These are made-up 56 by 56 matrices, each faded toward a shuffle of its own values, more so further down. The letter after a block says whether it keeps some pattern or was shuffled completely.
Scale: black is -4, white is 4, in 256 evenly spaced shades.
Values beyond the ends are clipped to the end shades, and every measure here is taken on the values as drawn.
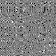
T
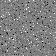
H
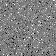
H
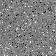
H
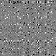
T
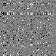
T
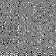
T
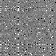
T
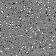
H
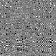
T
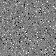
H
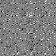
T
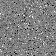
H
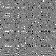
T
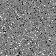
H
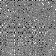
T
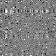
T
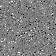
H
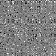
T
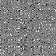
T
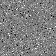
H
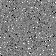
H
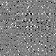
T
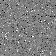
H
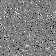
H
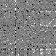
T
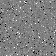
H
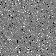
H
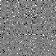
T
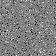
H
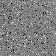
H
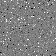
H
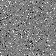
H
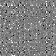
T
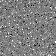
H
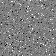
H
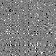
T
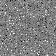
H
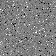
H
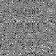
T
